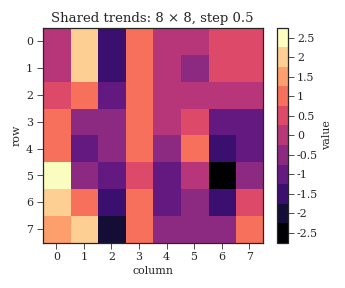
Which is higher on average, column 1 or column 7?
column 1
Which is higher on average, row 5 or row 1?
row 1
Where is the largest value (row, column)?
5 0
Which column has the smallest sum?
2
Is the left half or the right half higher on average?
left
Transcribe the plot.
Title: Shared trends: 8 × 8, step 0.5
x-axis: column, ticks 0 1 2 3 4 5 6 7
y-axis: row, ticks 0 1 2 3 4 5 6 7 (0 at the top)
Colour bar: value, ticks -2.5 -2 -1.5 -1 -0.5 0 0.5 1 1.5 2 2.5
Values, 8 rows of 8:
0 2 -1.5 1 0 0 0.5 0.5
0 2 -1.5 1 0 -0.5 0.5 0.5
0.5 1 -1 1 0 0 0 0
1 -0.5 -0.5 1 0 0.5 -1 -1
1 -1 -0.5 1 -0.5 1 -1.5 -1
2.5 -0.5 -1 0.5 -1 0 -2.5 -0.5
2 1 -1.5 1 -1 -0.5 -1.5 0.5
1.5 2 -2 1 -0.5 -0.5 -0.5 1
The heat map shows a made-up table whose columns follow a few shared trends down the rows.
